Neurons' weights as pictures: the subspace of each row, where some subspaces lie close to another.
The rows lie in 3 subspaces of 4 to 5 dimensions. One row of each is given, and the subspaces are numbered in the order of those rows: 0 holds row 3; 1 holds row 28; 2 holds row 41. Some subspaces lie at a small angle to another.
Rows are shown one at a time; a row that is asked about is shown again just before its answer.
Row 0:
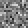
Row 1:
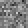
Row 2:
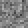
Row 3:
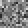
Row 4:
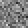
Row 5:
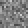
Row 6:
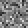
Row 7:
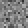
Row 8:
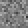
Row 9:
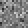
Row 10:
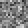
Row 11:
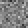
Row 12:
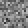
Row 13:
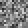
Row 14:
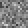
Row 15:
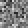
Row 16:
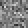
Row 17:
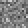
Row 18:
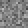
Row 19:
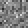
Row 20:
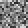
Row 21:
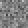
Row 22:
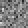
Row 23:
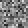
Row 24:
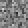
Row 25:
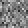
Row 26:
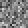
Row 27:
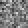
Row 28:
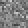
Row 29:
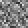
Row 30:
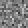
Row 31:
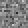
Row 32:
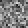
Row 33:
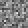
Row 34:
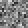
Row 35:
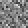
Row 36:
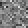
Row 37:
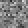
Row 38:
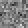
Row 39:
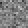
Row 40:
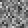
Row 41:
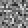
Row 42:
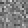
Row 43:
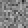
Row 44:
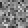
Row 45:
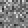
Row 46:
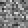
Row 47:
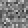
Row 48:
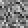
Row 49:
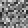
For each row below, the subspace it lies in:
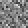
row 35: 0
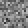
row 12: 1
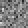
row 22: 0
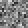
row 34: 0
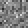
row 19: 1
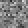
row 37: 0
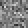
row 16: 1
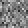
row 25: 1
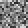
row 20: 0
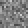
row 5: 1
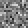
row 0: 2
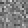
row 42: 1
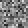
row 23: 0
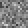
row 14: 2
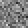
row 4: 0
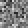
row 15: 2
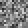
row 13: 0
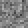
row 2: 0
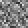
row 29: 0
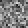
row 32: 0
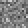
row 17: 1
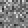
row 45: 1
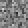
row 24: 0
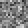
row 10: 0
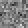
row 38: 0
